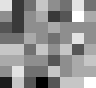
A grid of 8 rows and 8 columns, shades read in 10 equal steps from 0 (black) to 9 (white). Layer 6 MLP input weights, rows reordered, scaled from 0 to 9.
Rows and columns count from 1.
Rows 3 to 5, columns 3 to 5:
5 5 6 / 6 5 4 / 4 7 5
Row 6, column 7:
6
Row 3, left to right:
3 2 5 5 6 5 5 5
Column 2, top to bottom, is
2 2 2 4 7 6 8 7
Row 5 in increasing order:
3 4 5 6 7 7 7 7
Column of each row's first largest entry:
1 7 5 7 1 8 2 8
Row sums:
42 38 36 41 46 43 45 37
